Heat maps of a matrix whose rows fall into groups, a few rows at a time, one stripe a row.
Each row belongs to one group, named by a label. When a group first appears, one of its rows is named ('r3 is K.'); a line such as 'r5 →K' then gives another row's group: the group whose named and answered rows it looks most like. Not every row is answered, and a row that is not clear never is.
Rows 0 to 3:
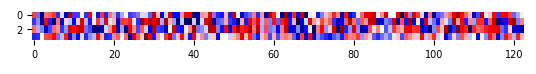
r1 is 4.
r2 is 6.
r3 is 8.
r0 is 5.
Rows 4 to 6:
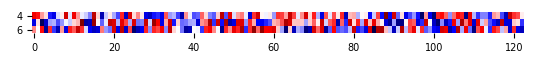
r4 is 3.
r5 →4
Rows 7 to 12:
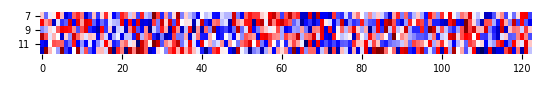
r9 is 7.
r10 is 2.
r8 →6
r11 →8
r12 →5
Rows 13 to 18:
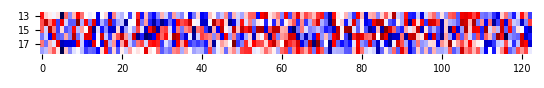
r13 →2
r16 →4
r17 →2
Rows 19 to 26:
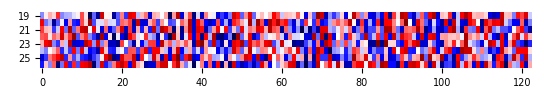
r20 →6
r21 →6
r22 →7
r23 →6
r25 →8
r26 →4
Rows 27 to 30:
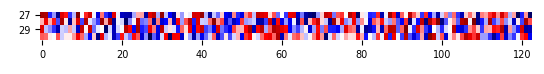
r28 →5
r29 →6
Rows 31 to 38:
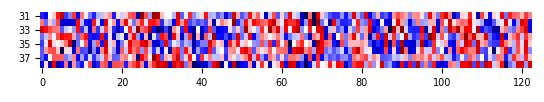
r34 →7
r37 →8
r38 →4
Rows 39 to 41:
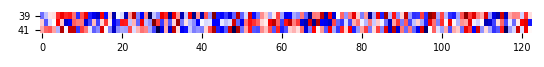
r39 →7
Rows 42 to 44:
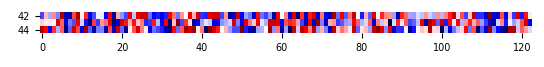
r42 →5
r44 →5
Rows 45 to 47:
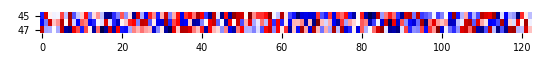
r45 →6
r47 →5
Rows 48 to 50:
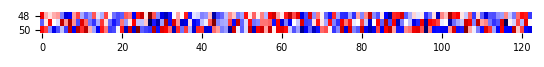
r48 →2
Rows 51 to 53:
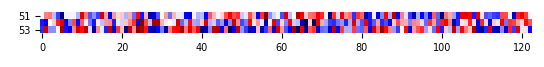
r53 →5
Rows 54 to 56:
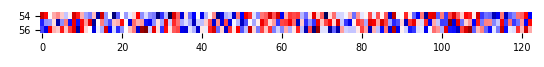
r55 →4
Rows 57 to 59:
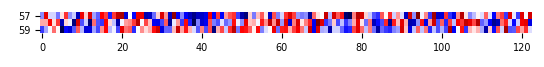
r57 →4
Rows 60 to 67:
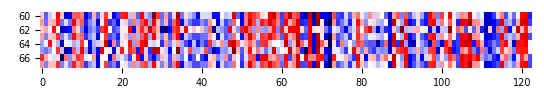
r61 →2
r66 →2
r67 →2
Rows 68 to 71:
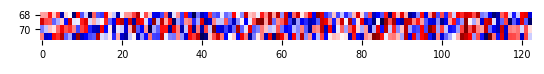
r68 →2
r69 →6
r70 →7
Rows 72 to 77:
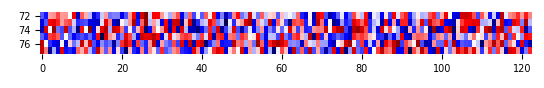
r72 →7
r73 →8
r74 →4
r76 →6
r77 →5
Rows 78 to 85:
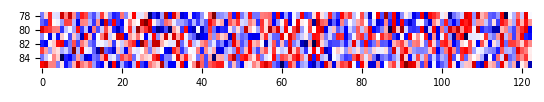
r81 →4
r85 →6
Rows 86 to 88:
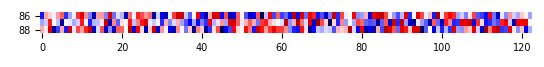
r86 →5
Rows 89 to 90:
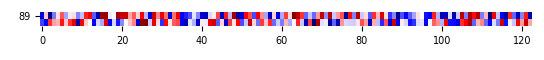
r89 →4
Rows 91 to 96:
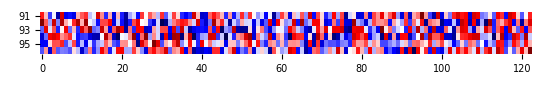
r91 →5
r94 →8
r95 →8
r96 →4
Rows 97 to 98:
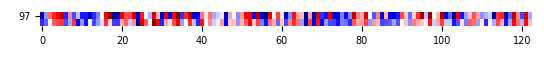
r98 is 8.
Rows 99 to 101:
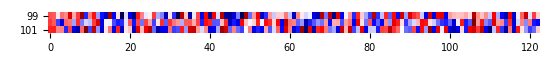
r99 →7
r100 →6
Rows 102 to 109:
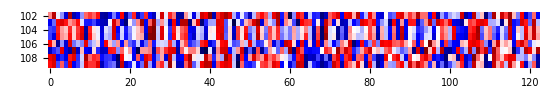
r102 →6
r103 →8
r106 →5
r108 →6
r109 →6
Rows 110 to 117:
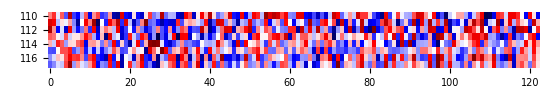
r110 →6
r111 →5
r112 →5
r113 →2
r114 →3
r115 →8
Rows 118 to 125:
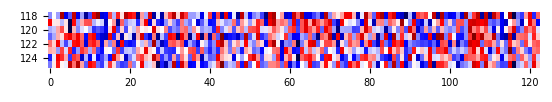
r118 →4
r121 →7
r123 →5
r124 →8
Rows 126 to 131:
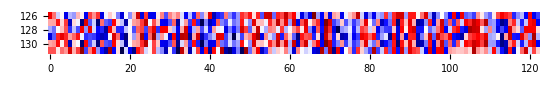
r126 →6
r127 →2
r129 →8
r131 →7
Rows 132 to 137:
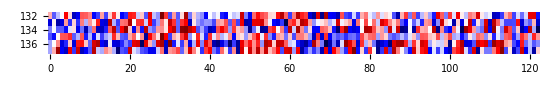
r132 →2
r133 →4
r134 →4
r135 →8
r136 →6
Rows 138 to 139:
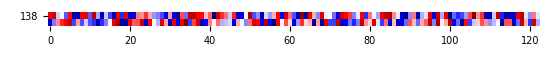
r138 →5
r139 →8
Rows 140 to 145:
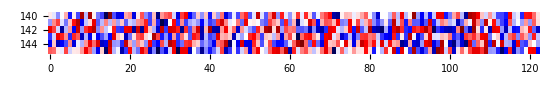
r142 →6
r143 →8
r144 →4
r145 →2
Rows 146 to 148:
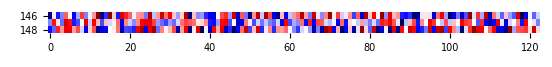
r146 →4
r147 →5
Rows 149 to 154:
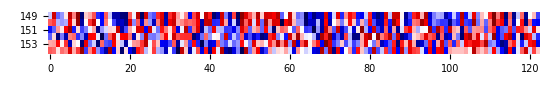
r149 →6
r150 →6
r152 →4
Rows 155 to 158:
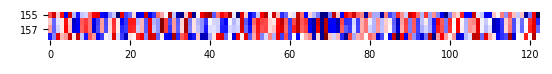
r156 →2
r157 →2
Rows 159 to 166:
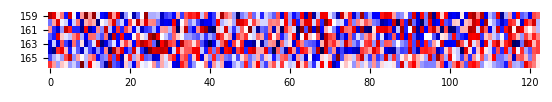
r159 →5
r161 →5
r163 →4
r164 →8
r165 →7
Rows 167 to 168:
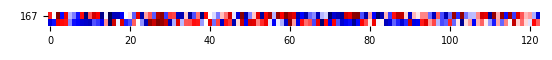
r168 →8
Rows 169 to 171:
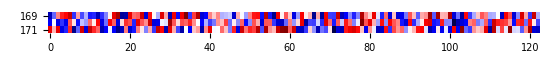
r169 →8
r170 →4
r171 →6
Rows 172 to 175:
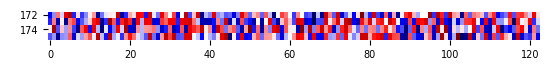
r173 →4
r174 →5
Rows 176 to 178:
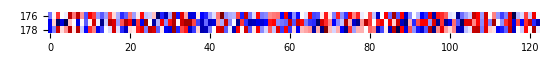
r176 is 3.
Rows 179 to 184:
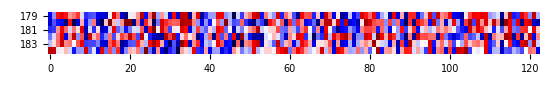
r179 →8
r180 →4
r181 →8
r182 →4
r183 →8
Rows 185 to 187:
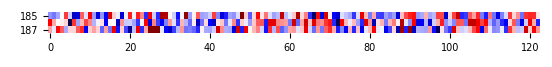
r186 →2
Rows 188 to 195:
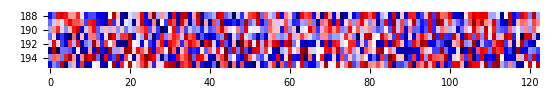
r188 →8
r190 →3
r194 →5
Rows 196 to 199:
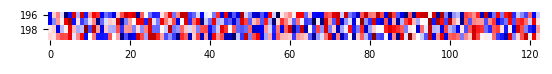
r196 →4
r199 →7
